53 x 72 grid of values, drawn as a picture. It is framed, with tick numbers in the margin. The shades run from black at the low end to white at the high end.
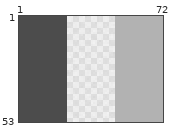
It is made of 1 by 3 panels. Panel 1,1: low, flat. Panel 1,2: very high, checkered, faint in contrast. Panel 1,3: high, flat.
